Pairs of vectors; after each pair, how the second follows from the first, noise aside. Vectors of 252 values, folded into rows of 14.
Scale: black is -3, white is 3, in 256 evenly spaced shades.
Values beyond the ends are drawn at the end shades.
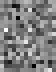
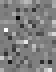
partly zeroed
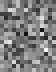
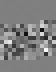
partly zeroed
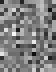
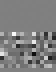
partly zeroed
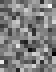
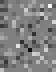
partly zeroed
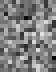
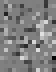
partly zeroed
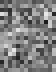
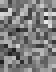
sign-scrambled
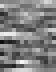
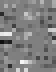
partly zeroed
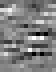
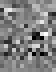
sign-scrambled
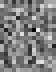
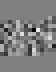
partly zeroed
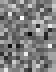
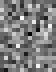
sign-scrambled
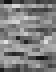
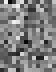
sign-scrambled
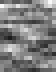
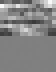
partly zeroed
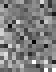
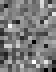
sign-scrambled
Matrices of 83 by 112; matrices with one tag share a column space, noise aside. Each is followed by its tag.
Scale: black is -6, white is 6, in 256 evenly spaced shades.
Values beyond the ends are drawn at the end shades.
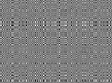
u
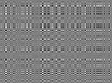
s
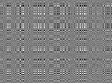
s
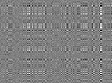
s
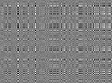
s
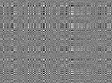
s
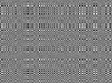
s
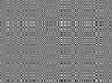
u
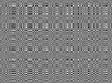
s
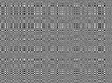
s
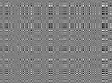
s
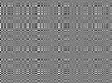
s
